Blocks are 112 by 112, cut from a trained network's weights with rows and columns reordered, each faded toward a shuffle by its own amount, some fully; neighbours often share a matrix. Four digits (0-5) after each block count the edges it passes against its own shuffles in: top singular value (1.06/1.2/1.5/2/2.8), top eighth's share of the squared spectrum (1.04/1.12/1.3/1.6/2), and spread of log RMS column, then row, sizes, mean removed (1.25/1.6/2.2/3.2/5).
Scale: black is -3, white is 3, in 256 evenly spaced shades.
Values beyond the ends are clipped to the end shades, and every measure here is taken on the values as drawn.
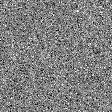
0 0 1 0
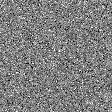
0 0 0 0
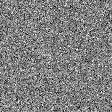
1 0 0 0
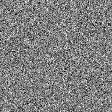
2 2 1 0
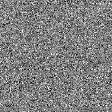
2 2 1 3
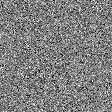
0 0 0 0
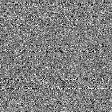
2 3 0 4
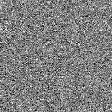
3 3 1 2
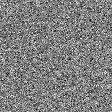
2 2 0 0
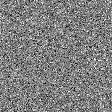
0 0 0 0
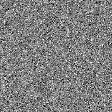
1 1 1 0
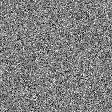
0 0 0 0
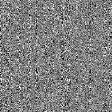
2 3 4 1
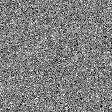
0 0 1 0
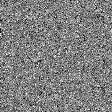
1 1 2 0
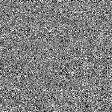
2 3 0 3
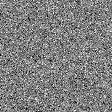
0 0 0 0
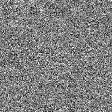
3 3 1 1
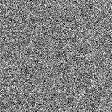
3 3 1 0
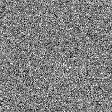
2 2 0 0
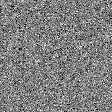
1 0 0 0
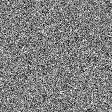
1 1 0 0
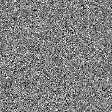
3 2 2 0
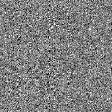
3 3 3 0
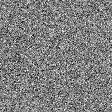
1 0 0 0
